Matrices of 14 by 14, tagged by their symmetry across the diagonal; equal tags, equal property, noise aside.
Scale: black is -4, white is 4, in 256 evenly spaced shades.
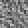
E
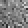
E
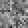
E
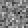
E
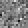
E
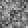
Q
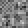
Q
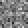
E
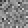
Q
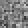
E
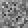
Q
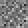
Q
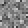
Q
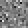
E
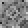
Q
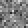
E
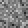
Q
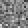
E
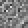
Q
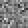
E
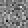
E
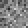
Q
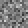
Q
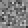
Q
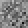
Q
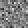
E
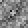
Q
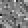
E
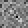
Q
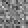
E
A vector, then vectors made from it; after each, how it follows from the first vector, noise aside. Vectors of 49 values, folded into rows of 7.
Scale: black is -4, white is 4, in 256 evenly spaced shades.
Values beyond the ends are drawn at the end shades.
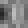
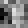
scaled up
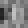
copied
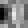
scaled up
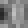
copied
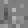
partly zeroed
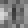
negated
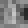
reversed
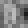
reversed
